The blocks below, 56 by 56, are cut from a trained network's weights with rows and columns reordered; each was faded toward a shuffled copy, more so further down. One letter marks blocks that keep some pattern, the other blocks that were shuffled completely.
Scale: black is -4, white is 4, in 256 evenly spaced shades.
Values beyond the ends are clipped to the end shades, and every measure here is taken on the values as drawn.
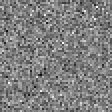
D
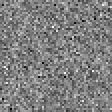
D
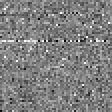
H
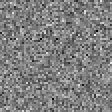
H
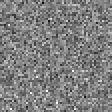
H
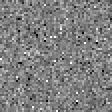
D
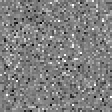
D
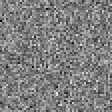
H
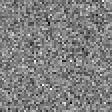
H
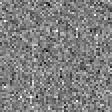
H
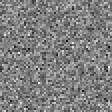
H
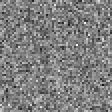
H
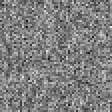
H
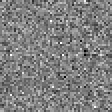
H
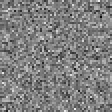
H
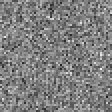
D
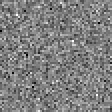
D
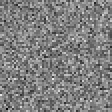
D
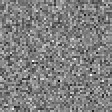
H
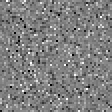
D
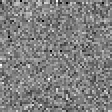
H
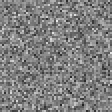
H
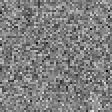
H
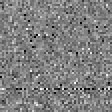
H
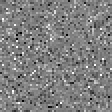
D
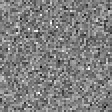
D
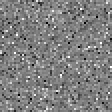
D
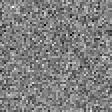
D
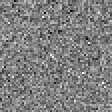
D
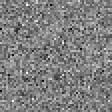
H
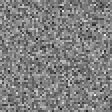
D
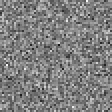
D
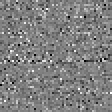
H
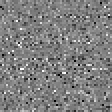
H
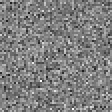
D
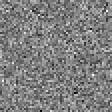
D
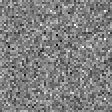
D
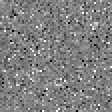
D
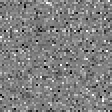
H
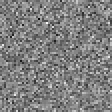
D
